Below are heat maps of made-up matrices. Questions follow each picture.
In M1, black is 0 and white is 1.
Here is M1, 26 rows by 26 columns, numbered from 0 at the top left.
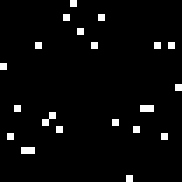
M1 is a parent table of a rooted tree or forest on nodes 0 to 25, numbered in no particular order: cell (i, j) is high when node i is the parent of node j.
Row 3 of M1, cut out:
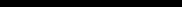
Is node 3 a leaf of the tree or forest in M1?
yes
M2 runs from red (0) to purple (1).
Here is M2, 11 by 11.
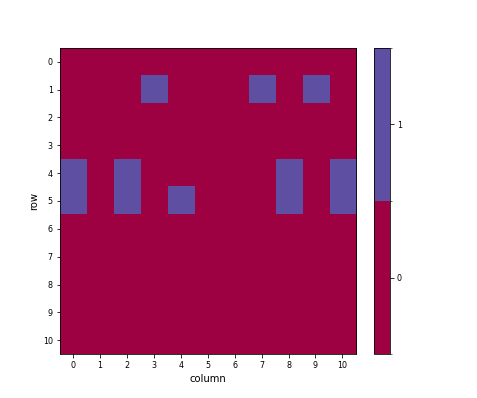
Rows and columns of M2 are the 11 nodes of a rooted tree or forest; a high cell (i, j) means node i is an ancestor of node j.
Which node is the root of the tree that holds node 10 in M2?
5
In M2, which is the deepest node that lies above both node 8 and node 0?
4
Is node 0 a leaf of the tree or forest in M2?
yes
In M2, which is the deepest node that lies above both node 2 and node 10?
4
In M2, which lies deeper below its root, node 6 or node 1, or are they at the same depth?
the same depth
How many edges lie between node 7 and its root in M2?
1
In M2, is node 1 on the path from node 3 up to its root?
yes
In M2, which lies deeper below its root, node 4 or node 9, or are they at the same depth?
the same depth
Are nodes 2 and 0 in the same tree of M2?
yes
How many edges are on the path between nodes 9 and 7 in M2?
2
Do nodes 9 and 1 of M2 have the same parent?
no
